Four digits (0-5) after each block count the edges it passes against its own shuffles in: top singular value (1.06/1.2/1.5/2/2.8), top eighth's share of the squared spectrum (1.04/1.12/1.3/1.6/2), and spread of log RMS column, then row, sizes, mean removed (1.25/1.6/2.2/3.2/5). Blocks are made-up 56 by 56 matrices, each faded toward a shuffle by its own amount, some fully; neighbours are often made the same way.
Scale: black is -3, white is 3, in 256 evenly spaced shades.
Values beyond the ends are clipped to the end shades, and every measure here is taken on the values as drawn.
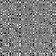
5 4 3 3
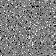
3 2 1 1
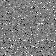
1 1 0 1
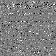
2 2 0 3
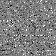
0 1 0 2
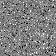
0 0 0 0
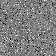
0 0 0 0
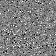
0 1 0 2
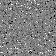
0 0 0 0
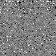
1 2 0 2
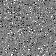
0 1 0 1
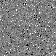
0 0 0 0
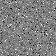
0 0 0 0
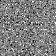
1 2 0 2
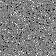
0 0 0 0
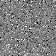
2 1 0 1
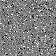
1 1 0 0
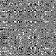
4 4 2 3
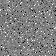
0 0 0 0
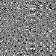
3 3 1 2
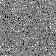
2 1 0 0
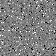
2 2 0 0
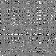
4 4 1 3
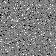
1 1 0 0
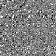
3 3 1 2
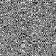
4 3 1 2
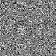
3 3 1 2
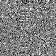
2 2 0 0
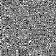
3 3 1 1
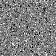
2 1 0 0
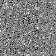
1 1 2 0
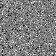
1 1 0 0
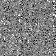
0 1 2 0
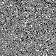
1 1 1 0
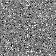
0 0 1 0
